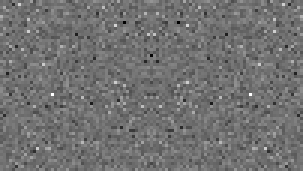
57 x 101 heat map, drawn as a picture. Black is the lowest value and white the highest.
Histogram: heavy tails on both sides. Grain: fine. Seam: none. Mirror symmetry: left to right. Odd rows or columns: none. Stripes: none.
